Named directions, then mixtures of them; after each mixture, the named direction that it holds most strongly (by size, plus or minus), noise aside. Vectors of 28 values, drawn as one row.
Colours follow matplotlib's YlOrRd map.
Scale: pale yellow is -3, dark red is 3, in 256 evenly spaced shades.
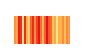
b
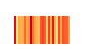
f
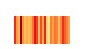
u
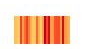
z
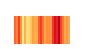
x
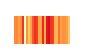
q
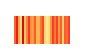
b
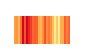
x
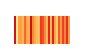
f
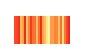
z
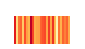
f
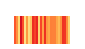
u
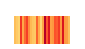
z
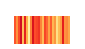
b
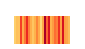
z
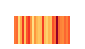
b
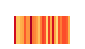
f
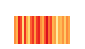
b
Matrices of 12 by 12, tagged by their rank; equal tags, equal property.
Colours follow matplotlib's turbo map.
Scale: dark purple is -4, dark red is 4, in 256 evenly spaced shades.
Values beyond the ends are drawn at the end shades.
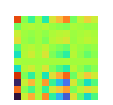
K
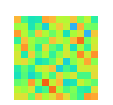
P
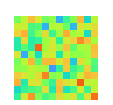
P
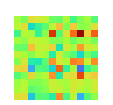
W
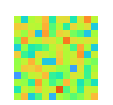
P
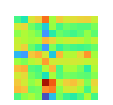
W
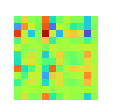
W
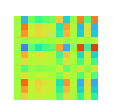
K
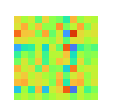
W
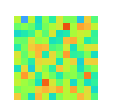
P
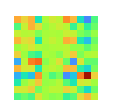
W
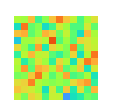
P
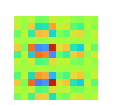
K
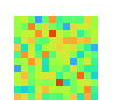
P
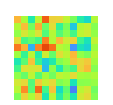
W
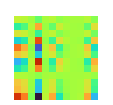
K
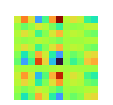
K
